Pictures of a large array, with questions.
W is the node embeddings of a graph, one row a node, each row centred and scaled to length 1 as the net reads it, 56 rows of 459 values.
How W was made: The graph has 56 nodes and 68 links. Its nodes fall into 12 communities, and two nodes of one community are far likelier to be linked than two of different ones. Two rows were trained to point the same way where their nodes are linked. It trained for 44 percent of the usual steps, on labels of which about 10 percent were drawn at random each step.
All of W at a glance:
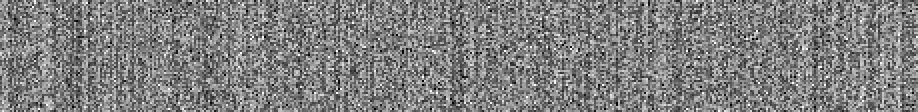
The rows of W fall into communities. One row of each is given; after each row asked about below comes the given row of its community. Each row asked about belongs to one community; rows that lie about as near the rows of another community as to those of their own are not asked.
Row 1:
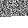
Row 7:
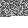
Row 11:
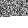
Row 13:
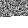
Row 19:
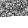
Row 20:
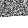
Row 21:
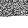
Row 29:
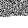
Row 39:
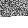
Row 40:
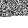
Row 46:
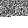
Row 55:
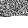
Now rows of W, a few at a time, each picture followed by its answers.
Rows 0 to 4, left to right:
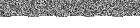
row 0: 55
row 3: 29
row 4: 1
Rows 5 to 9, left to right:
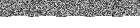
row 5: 40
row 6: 29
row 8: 11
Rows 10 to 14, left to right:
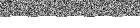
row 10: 39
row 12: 1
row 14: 7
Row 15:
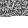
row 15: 46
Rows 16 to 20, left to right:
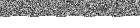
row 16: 11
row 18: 7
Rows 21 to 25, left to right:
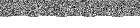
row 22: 21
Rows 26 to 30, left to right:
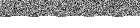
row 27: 13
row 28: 19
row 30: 46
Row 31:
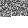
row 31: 39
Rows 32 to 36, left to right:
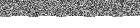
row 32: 21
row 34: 11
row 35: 1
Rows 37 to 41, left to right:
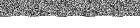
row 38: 21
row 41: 39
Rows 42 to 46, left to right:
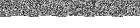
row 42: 7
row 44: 11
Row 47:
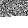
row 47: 29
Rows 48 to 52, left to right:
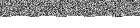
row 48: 46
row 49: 46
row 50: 1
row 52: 13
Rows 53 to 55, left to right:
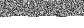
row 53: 20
